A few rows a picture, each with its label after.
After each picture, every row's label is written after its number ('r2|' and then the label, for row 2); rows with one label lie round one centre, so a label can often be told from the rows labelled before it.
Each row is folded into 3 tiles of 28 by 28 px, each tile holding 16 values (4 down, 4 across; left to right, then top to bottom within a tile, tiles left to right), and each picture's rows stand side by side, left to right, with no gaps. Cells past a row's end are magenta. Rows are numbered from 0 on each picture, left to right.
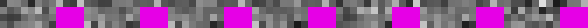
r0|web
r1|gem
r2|gem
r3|gem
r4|web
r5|gem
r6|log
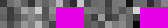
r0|web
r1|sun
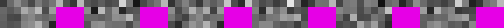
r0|web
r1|log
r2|web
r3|log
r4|sun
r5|log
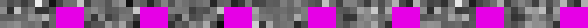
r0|log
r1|sun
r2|sun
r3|gem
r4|web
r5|log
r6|web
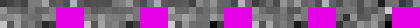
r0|gem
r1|gem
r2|gem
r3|gem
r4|sun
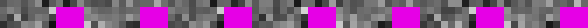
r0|sun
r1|gem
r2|sun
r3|sun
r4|gem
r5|sun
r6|gem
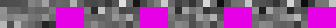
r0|gem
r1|log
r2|log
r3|log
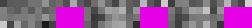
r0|gem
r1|web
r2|web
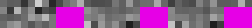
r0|log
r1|gem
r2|gem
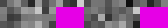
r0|web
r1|sun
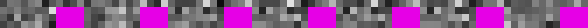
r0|sun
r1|web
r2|log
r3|log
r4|log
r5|log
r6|gem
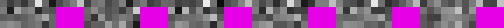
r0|log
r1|sun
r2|log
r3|log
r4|log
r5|web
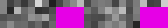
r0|log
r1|web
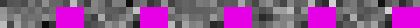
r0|gem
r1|sun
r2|gem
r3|web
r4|sun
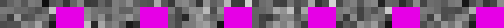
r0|sun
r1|gem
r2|web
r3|web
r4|sun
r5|sun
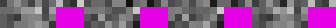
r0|web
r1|sun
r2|sun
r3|web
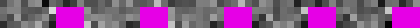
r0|sun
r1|gem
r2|gem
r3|sun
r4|sun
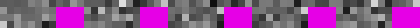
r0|gem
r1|log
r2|sun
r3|sun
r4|log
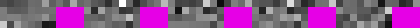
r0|gem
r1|log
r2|log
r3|log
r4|sun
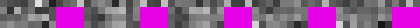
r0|log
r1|web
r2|web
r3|gem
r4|gem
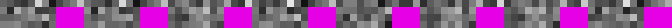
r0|log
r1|log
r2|web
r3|log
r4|sun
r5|web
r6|web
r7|log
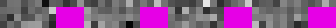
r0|sun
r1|gem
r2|log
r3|gem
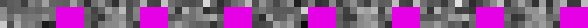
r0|gem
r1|web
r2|log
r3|sun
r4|web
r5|log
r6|web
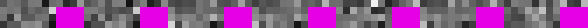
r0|sun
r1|sun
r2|gem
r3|gem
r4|log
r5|gem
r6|web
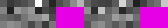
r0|log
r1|log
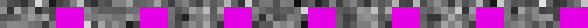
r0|log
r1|gem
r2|web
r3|sun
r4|web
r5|web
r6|log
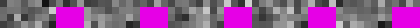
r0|sun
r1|gem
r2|web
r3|web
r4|gem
